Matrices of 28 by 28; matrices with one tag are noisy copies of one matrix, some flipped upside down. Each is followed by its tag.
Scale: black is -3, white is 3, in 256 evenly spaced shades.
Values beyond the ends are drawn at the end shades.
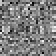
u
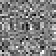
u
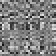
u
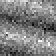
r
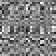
u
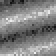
r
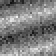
r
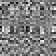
u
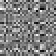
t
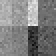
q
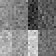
q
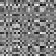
t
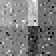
q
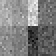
q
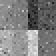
q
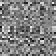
u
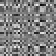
t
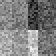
q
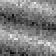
r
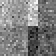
q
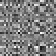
t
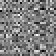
t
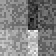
q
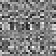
u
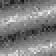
r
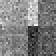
q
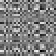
t
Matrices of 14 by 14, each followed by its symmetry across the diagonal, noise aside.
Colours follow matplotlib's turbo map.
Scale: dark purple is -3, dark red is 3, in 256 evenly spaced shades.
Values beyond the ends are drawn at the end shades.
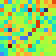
antisymmetric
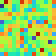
antisymmetric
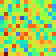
neither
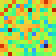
symmetric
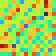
symmetric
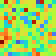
neither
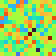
antisymmetric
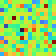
neither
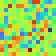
antisymmetric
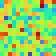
neither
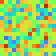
symmetric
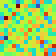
symmetric
